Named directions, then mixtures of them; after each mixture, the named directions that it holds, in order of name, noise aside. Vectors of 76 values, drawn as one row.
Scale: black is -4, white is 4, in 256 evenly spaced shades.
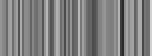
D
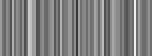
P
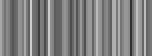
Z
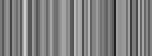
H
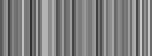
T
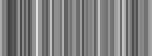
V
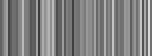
T, Z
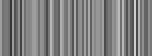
H, P, V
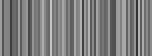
H, V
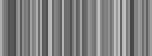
V, Z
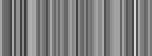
P, V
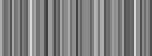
D, P, T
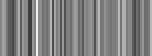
P, V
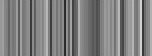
D, T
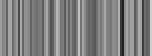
D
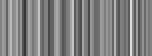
H, T, Z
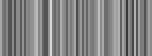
P, V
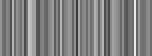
P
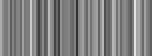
P, Z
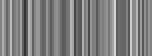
H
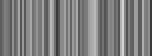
D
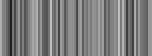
P, V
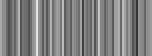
V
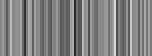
H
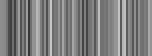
V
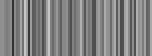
D, P, Z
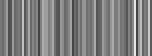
P, T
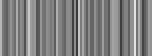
D, P
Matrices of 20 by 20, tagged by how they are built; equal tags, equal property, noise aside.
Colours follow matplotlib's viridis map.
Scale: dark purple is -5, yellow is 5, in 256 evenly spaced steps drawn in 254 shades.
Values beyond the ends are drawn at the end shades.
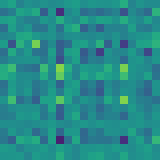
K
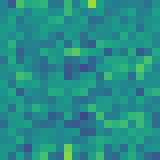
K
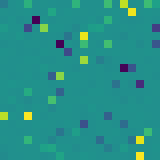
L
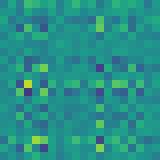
K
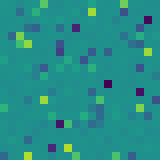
L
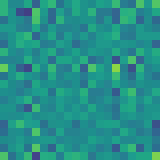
K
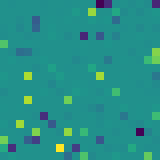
L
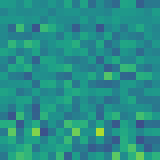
K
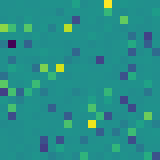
L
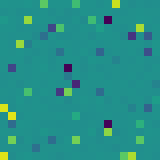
L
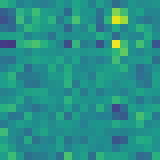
K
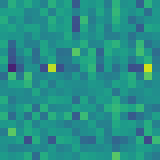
K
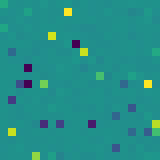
L
